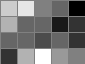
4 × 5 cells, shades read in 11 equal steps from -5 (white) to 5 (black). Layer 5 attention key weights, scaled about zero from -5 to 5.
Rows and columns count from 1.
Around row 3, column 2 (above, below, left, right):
1 -2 1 2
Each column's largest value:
3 1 2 4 5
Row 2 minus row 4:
-5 3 6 5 3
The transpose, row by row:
-3 -2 1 3 / -4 1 1 -2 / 0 1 2 -5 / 1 4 1 -1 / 5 3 3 0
